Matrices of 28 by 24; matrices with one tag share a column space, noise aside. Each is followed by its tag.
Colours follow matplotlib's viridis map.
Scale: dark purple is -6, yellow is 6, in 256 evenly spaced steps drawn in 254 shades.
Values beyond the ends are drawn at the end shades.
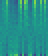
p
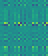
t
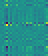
t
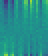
p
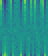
p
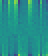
p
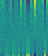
p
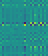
t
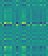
t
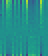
p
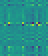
t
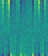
p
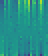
p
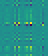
t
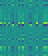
t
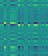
t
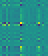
t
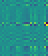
t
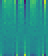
p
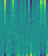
p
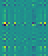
t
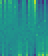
p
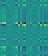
t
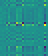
t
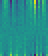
p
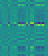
t
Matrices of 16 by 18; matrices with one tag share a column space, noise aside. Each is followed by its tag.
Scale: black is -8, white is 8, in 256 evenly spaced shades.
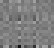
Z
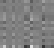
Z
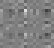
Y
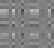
Y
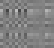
Y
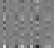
Z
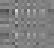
Y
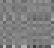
Z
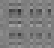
Y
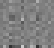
Z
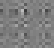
Y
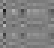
Y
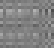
Y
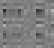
Y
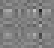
Y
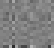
Z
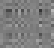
Y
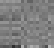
Z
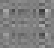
Y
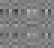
Y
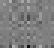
Z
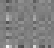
Z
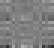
Z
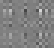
Y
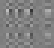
Y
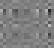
Y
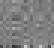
Z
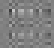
Y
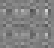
Y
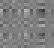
Y
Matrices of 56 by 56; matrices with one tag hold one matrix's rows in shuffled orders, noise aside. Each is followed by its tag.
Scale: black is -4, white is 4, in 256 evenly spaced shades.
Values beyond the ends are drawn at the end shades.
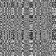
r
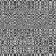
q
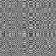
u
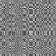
u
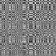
u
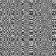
r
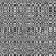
q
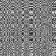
r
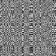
r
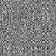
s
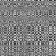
q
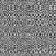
q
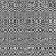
q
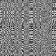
r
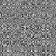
s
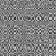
q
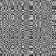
r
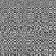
q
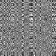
r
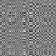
u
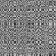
q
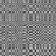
u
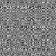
s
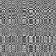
u
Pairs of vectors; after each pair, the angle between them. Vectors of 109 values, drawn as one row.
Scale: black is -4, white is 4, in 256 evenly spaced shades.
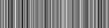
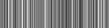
nearly opposite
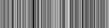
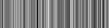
orthogonal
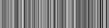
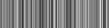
nearly opposite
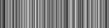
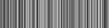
partly aligned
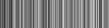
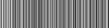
partly opposed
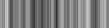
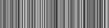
orthogonal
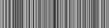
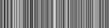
nearly opposite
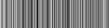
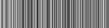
nearly parallel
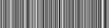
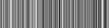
nearly parallel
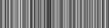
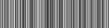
partly aligned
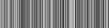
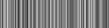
orthogonal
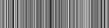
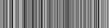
orthogonal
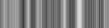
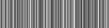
orthogonal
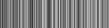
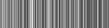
nearly opposite
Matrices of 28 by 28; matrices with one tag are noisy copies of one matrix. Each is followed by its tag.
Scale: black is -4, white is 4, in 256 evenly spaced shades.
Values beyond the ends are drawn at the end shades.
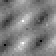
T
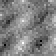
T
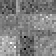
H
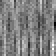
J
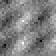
T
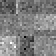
H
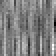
J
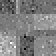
H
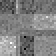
H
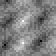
T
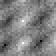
T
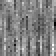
J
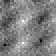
T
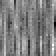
J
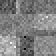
H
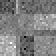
H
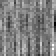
J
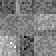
H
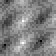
T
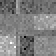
H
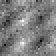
T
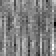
J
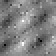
T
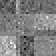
H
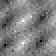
T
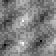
T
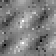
T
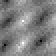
T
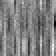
J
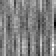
J
